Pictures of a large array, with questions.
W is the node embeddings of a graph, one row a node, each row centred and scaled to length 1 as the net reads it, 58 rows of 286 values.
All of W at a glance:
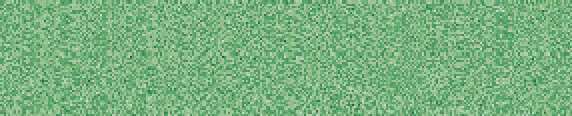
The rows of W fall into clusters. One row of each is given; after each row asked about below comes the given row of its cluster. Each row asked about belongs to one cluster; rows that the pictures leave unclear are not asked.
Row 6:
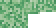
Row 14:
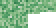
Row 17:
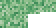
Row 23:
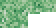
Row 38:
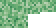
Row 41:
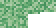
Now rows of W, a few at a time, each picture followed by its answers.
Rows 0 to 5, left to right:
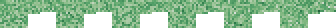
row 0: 38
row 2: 17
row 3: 23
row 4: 17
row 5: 41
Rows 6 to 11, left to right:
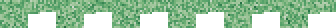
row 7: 17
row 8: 38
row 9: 38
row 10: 6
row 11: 38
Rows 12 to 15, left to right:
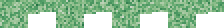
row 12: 17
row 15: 38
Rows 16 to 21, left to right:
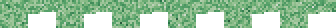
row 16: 6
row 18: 38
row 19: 6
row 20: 41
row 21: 17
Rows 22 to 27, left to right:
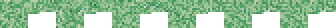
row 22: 6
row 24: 17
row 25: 38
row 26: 6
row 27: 6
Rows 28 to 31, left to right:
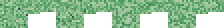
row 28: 41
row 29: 38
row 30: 17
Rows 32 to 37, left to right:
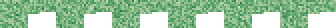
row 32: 6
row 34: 14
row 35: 41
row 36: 6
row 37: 14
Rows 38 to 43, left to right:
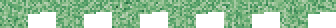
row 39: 41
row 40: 14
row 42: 14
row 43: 23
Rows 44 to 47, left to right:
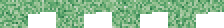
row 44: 38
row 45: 14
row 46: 23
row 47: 38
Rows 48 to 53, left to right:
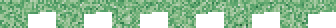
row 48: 6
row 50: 17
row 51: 41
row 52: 17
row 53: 6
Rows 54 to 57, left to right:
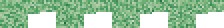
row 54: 6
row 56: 38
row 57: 41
